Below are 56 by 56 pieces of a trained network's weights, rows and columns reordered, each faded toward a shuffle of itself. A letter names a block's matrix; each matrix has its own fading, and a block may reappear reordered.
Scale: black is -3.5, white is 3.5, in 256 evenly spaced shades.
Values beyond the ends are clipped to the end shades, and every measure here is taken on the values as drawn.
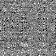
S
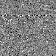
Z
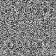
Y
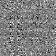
S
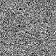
Y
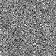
Y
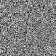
Y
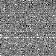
S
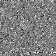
Z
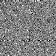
Z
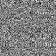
Y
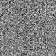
Y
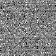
S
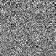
Y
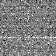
S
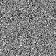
Z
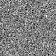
Z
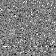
Z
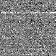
S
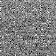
S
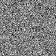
Y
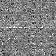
S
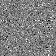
Z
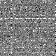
S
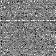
S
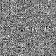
Y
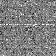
S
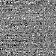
S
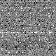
S
